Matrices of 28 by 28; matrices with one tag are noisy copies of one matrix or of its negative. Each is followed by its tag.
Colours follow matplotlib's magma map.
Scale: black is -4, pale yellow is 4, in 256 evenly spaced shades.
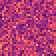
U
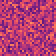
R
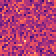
U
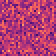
R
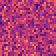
U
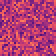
U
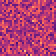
R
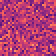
U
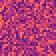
U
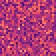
R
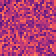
U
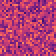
R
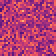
U
